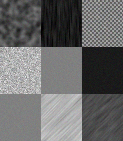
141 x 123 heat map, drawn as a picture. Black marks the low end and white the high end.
It is made of 3 by 3 panels. Panel 1,1: low, blotchy. Panel 1,2: very low, streaked downward, faint in contrast. Panel 1,3: middling, checkered, strong in contrast. Panel 2,1: high, fine-grained. Panel 2,2: middling, flat. Panel 2,3: very low, flat. Panel 3,1: middling, flat. Panel 3,2: high, slanting up to the right, faint in contrast. Panel 3,3: low, slanting up to the right, faint in contrast.
